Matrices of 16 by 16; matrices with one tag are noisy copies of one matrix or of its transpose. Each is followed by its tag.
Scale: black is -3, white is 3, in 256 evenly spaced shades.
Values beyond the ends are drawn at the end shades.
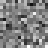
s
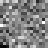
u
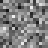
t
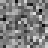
s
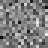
u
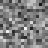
t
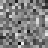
u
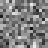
u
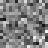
s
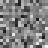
s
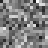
t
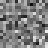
s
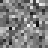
t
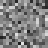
u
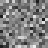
u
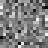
u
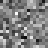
t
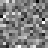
u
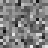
s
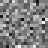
u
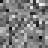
t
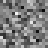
t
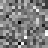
u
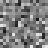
s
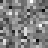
t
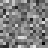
u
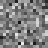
u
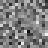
u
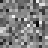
t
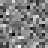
u
